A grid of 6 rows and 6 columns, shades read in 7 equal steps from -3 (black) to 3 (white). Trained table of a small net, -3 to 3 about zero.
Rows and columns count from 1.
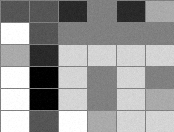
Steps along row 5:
down up down up down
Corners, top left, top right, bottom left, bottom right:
-1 1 3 2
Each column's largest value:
3 -1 3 2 2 2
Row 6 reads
3 -1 3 1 2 2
